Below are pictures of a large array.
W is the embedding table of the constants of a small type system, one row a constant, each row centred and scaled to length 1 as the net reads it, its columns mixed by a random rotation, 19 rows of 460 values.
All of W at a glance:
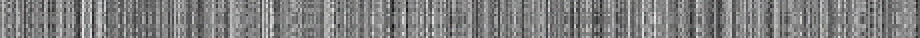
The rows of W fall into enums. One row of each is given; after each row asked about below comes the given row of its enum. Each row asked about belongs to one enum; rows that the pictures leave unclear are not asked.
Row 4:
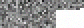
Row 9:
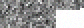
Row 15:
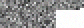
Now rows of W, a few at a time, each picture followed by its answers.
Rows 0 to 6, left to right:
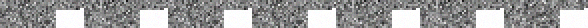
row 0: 15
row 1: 4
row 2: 15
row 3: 15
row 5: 4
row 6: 9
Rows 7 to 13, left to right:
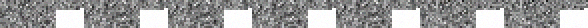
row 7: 15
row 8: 9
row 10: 9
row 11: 9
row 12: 4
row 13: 4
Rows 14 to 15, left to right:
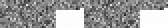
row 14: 15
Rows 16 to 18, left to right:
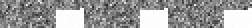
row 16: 9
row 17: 9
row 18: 15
